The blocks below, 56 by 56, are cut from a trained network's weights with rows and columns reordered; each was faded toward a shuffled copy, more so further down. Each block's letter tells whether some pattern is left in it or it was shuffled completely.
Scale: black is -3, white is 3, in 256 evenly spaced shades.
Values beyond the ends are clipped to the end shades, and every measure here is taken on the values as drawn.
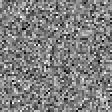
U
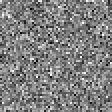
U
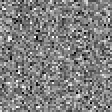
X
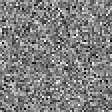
X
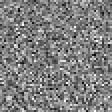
X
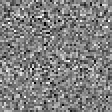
X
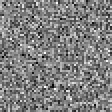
U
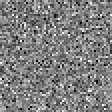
U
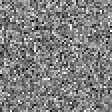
U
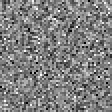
U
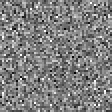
X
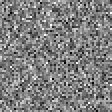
U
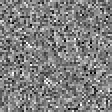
X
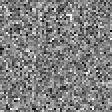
X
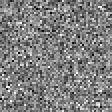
U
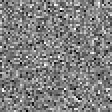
X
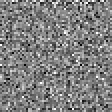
X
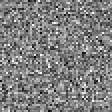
X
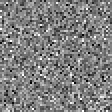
U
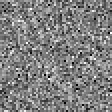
U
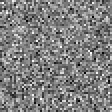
X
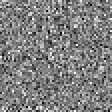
X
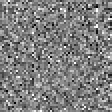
X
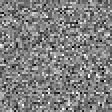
X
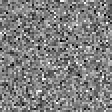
U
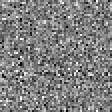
X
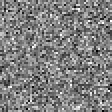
U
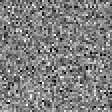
X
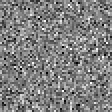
U
